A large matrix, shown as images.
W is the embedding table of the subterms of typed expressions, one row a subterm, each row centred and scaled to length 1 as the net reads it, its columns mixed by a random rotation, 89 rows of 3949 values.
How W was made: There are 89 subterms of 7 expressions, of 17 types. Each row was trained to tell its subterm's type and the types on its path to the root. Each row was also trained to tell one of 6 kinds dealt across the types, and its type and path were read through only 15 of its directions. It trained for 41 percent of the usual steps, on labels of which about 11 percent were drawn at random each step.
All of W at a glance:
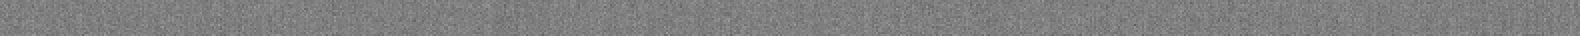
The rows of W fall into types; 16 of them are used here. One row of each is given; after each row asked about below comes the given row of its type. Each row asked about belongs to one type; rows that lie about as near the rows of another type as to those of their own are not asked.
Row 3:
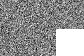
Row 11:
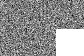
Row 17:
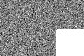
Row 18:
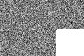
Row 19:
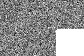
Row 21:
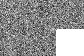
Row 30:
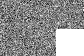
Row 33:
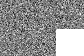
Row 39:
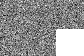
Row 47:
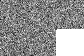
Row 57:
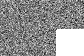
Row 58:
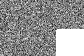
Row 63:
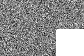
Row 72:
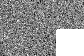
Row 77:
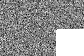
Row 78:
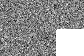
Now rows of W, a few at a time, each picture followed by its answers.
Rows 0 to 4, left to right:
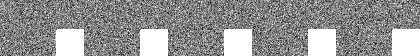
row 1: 72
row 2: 21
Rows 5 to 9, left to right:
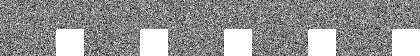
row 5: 30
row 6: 57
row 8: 47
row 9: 21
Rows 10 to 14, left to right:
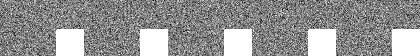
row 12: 3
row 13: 78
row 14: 17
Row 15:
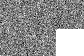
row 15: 17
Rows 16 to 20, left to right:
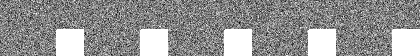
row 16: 78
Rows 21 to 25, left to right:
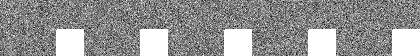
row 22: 18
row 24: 57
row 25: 33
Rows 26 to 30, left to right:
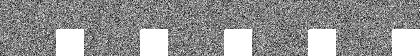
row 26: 72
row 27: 30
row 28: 39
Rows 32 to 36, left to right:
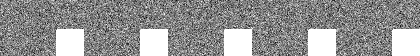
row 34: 11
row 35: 17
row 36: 78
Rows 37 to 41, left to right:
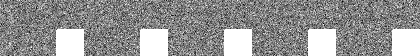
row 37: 77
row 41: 33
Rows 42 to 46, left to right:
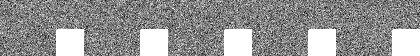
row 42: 63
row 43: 11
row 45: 58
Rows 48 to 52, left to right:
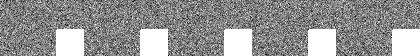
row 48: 19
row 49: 57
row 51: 19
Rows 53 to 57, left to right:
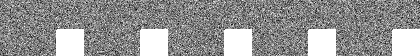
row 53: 72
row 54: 57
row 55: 77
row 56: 33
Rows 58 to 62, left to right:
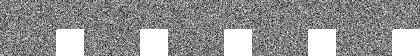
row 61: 78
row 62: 19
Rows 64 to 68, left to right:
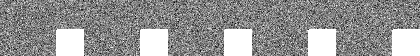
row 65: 11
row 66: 33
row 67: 58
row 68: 58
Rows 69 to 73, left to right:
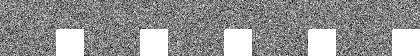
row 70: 47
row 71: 77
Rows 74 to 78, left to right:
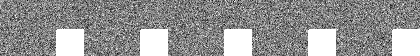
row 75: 78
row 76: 33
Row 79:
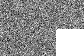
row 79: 63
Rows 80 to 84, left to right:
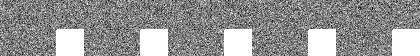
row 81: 21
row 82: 21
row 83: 19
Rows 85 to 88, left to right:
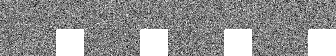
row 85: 30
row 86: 63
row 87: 57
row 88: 18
